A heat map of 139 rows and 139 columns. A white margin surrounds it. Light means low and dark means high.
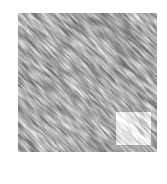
Grain: diagonal, down to the right. Ninth with the lowest average: bottom right. Odd patch: lower, in the bottom right. Average level on the scale: 30%.
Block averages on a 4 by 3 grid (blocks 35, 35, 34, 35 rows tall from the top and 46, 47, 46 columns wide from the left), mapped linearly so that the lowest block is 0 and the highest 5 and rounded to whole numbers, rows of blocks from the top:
455
545
443
440
